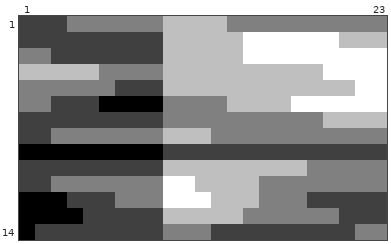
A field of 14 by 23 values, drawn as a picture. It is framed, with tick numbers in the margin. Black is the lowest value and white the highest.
A vertical seam about 40% of the way across splits the table, and the right part is higher. Overall the values sit about 50% of the way up the scale. The ninth with the highest average is the top right. The halves do not mirror each other. The grain runs across in streaks.
